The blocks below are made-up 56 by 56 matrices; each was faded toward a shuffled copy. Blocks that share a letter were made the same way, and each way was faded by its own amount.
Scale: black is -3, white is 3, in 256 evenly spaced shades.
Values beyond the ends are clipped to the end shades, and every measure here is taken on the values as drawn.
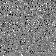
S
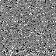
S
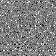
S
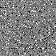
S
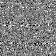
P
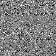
P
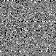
P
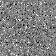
S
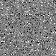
S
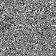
P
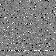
S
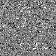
P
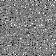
S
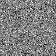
P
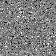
S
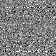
P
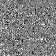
S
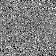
P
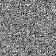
P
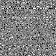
P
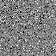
S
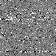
S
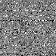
P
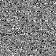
P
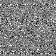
P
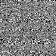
P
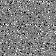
S
